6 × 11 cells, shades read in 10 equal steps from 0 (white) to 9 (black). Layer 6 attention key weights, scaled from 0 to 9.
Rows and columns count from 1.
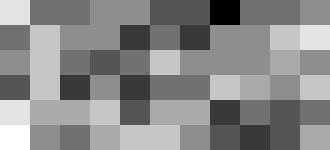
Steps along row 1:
up same down same up same up down same down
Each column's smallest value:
0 2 3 2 2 2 3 2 3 2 1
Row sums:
54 45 43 47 44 42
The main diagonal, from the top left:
1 2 5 4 6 2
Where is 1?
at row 1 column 1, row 2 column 11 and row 5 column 1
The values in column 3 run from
3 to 7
